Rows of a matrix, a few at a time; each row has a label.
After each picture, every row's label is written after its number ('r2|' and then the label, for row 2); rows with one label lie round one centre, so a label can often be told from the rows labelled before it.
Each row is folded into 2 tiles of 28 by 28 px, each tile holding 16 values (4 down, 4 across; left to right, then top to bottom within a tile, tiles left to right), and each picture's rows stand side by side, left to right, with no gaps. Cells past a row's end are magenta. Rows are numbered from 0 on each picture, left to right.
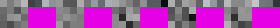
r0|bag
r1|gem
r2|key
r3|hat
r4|key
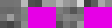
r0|bag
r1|bag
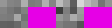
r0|bag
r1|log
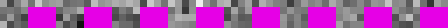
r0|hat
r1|hat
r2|hat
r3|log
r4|hat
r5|gem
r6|gem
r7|bag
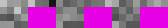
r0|key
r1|gem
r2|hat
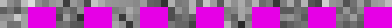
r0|log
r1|hat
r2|key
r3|hat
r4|key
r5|bag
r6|gem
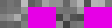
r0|bag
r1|hat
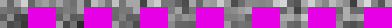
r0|hat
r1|hat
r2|hat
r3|gem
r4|gem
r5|log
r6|log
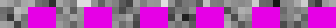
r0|key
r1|log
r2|gem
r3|hat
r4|key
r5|bag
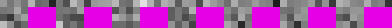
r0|key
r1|hat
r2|log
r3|hat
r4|key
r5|key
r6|key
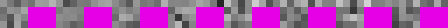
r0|gem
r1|gem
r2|gem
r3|key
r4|log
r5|hat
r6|log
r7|bag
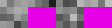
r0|key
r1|gem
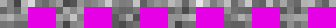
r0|log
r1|gem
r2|bag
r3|log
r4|bag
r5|log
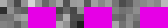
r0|log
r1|hat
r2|gem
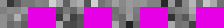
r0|gem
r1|hat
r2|key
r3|hat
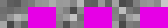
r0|gem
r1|bag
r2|gem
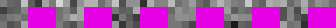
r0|bag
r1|log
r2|hat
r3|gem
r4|bag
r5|hat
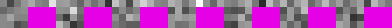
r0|gem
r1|key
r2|log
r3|log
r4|bag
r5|hat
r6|hat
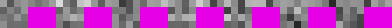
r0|gem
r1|log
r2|gem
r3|log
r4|log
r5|key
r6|hat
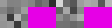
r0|key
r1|log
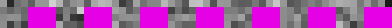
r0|gem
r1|hat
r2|gem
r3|log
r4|gem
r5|gem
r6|key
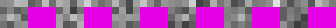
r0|bag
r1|log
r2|log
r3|bag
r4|gem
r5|hat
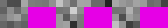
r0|gem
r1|key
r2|key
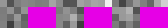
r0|gem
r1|gem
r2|gem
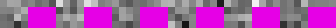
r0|key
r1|log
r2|gem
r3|key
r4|log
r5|bag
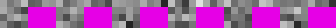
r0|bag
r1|key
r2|key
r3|log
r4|hat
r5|key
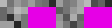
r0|key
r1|key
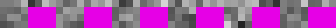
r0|bag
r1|gem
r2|gem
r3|hat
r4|key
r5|bag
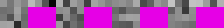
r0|key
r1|hat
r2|bag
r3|log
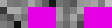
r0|key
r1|gem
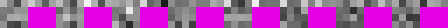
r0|log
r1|log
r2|key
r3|gem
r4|log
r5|hat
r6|bag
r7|hat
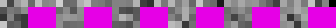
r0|hat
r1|log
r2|bag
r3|key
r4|key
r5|key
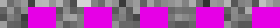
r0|hat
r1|log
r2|hat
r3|bag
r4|hat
